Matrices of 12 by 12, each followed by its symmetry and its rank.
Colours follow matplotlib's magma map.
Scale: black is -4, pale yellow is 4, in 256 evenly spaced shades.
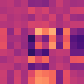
antisymmetric, rank two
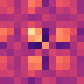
symmetric, rank two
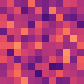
antisymmetric, full rank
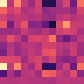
neither, rank two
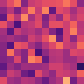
antisymmetric, full rank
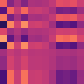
neither, rank one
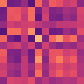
symmetric, rank two
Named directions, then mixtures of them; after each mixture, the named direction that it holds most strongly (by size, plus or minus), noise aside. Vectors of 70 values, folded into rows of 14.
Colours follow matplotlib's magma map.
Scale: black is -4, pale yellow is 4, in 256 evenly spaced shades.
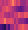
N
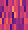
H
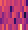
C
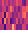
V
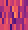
H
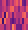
V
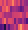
N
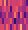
C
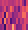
V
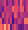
H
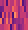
H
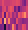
V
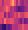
N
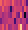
C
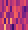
V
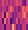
V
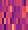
V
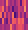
H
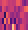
V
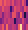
C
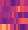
N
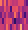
C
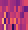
V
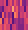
H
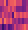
N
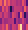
C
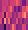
V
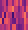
H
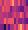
N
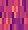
H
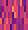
H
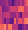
N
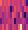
C
